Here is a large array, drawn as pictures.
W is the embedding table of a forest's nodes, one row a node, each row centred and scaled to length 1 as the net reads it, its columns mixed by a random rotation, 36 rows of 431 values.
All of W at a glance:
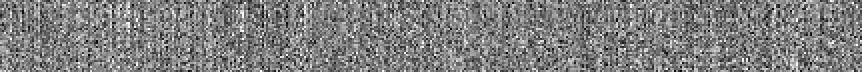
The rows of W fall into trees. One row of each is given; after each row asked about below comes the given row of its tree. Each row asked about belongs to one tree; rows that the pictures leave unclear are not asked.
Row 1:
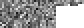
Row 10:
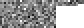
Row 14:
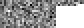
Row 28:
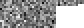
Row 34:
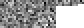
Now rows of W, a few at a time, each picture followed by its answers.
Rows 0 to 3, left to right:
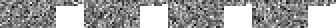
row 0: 14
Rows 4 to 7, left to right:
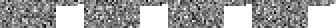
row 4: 14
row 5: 28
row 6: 28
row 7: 28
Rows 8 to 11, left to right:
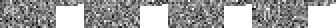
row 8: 28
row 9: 10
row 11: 28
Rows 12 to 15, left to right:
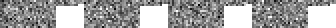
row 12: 28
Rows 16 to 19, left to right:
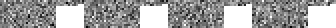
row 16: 10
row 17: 10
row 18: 1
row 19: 28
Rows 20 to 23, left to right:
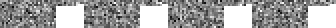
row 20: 14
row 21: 14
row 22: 28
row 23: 14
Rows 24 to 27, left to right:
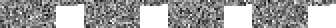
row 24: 10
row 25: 10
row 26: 1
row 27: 10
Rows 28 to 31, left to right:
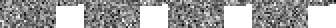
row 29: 34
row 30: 34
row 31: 10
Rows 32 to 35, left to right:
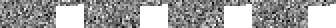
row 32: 10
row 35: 1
